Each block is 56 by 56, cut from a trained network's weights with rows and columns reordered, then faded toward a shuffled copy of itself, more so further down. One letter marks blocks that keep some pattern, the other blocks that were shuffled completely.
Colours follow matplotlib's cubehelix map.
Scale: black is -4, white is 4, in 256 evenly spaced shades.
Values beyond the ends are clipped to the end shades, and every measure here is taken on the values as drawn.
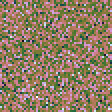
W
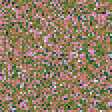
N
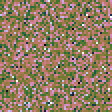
W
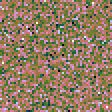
W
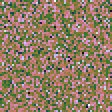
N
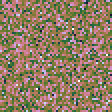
W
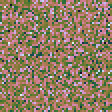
N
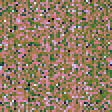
N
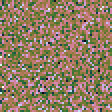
N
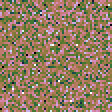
W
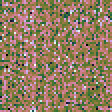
N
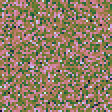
W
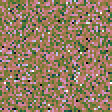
W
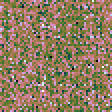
N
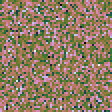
N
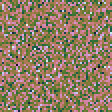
W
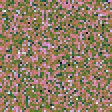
W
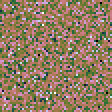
W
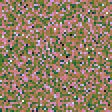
W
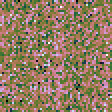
N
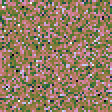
W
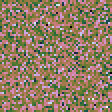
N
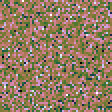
W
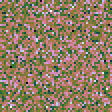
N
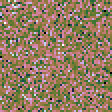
W
